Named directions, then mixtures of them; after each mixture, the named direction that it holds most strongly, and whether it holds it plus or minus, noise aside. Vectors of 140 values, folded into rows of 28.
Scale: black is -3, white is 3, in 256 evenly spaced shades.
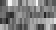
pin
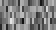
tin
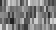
tin, minus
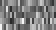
tin, minus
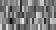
tin, minus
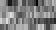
pin, minus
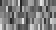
tin, minus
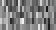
tin, minus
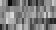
pin, minus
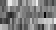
pin, plus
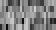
tin, plus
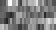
pin, plus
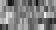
pin, minus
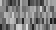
tin, plus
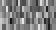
tin, minus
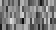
tin, plus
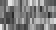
pin, plus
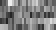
pin, plus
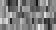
pin, minus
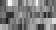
pin, plus
